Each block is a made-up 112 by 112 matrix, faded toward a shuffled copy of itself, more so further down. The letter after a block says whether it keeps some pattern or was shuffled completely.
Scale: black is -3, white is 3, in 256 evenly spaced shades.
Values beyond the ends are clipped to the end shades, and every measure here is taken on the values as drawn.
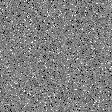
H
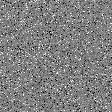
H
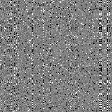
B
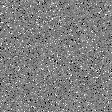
H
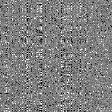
B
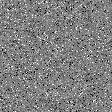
H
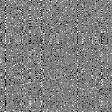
B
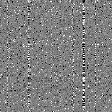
B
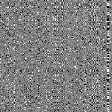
B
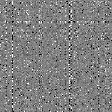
B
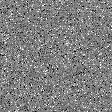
H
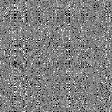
B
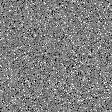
H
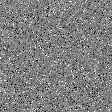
H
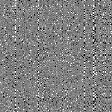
B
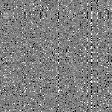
B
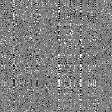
B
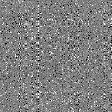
B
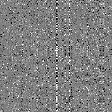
B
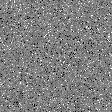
H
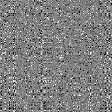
B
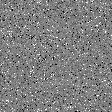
H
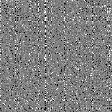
B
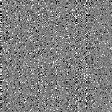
B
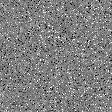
H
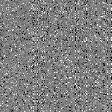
B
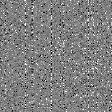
B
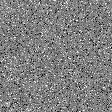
H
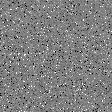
H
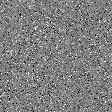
H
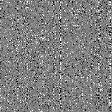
B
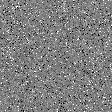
H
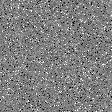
H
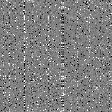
B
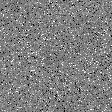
H
